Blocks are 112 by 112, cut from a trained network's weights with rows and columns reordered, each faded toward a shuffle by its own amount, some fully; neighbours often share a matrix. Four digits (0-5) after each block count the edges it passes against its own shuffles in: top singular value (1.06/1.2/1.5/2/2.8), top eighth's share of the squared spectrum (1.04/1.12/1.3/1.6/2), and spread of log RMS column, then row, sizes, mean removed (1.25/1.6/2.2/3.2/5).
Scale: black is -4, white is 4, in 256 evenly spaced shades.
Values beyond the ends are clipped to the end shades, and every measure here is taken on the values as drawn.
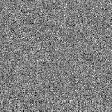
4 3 1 2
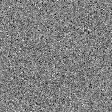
0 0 0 0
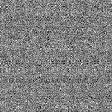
4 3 1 2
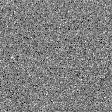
2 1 0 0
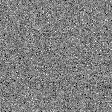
2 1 0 0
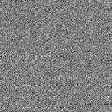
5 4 1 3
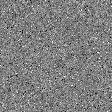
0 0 0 0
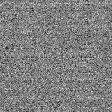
3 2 0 1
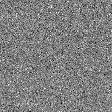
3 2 1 0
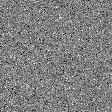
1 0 0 0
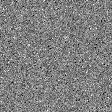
2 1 0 0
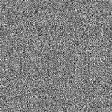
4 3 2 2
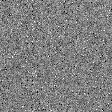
2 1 1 0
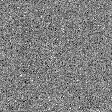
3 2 0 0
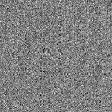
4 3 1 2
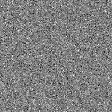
3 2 1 0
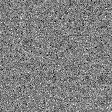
2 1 0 0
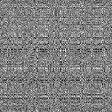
5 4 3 3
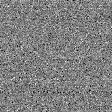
3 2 0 1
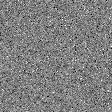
0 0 0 0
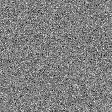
2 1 0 0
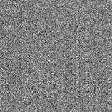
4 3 1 2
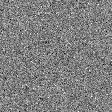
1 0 0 0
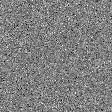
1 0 0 0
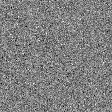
1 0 0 0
